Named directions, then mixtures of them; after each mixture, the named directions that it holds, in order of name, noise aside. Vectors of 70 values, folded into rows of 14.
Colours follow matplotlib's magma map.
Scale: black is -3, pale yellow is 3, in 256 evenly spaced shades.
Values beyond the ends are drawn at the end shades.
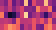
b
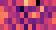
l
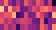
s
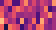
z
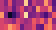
b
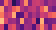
s, z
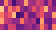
s, z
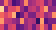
s, z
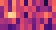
b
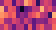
l, s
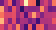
l, z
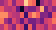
l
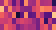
b, s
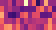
b, l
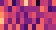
l, z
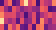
l, z
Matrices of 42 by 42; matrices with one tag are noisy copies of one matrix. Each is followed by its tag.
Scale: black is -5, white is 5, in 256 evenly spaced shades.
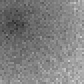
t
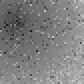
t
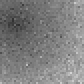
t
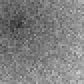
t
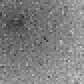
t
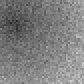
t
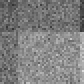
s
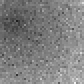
t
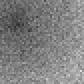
t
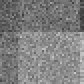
s
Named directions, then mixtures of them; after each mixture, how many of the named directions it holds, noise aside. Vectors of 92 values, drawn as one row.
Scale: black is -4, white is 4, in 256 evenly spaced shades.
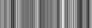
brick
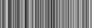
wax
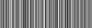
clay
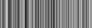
one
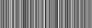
one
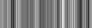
one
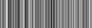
one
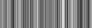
two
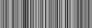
two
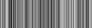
three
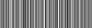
one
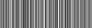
one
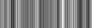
one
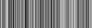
two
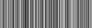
three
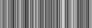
three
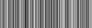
three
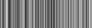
one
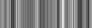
one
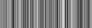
two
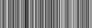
three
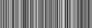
two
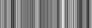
one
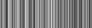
one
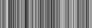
two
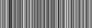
two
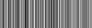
two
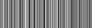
two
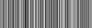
three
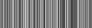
three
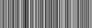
three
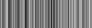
one
